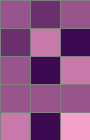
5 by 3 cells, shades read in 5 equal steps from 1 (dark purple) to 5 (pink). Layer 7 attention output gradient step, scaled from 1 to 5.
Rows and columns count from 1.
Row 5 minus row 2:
2 -3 4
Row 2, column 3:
1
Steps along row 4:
same same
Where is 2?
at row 1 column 2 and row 2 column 1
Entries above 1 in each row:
3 2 2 3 2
